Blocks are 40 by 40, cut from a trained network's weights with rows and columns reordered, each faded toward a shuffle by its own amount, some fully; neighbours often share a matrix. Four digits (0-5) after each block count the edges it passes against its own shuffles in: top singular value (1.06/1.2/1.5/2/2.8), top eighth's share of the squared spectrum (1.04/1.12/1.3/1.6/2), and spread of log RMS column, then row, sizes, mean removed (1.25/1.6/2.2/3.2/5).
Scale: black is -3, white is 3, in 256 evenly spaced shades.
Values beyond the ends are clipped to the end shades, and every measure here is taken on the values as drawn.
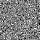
2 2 0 0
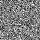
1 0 0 0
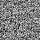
1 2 0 0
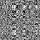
4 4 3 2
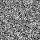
0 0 0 0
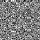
3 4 2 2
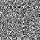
3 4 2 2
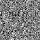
3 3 1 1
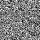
2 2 0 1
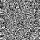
3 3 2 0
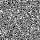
0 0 0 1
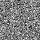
0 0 0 0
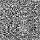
3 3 2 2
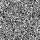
0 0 0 0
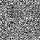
3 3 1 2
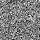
0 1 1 0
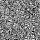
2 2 1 0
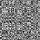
4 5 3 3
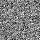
1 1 0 0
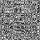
3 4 1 2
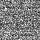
1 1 0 1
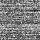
3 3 0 1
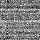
3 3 1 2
